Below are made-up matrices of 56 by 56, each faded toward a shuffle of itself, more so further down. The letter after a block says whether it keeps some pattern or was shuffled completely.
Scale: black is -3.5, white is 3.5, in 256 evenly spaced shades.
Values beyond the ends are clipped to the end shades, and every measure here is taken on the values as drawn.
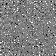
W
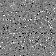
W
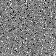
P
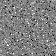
P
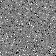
P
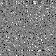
W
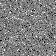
P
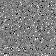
W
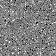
P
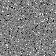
P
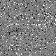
W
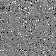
W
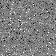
P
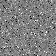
P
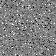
W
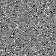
W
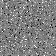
P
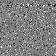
W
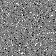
P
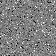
P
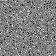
P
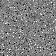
P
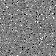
W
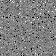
W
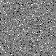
W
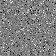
W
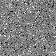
P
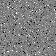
P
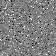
P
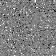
P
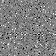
W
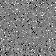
W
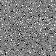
W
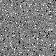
W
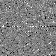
W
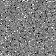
W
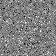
P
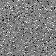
W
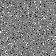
P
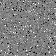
P
